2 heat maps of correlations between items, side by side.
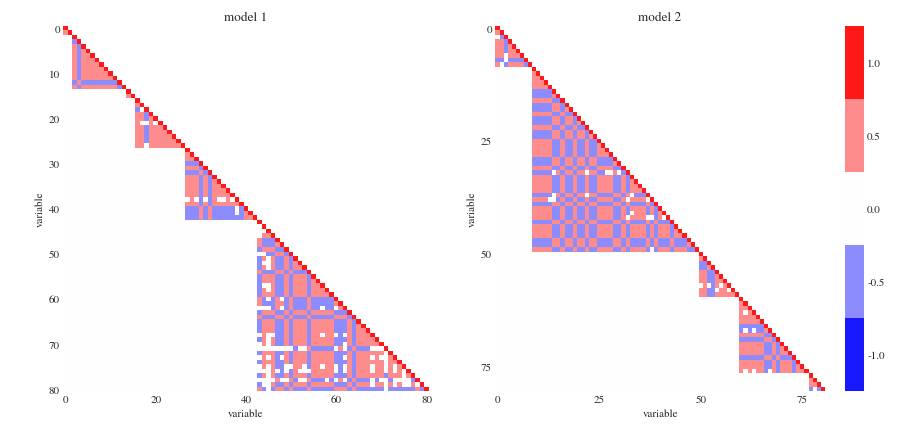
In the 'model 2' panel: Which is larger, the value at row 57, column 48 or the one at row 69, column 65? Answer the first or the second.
the first
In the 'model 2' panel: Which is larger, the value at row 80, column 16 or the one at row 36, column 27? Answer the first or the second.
the second
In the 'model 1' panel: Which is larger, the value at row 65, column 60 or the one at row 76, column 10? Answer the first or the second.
the second
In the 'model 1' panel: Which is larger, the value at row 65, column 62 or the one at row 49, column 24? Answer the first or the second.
the second
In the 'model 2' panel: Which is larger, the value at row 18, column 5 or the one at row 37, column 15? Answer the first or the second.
the second
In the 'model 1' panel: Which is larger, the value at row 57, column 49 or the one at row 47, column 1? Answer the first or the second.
the first
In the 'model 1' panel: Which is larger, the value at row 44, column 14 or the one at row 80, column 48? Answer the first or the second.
the second
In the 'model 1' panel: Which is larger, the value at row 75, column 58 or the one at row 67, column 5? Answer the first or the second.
the first
